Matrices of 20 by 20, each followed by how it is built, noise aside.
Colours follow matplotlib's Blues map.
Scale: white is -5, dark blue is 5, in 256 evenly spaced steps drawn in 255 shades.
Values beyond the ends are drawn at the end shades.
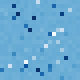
sparse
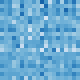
low rank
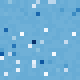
sparse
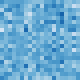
low rank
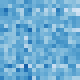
low rank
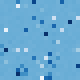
sparse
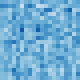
low rank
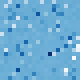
sparse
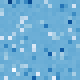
sparse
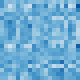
low rank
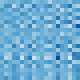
low rank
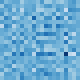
low rank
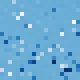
sparse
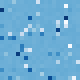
sparse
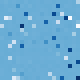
sparse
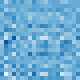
low rank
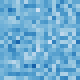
low rank
